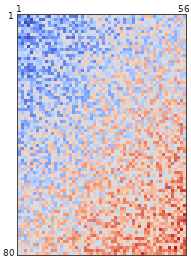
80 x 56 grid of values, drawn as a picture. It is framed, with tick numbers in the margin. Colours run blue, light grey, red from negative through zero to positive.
Neither half mirrors the other. There is an overall slope up to the bottom right. The ninth with the lowest average is the top left. No single row or column stands out from its neighbours. The grain is fine, like static.
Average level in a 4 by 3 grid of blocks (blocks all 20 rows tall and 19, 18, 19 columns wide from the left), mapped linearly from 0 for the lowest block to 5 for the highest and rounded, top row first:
0 1 2
1 2 3
2 3 4
3 4 5
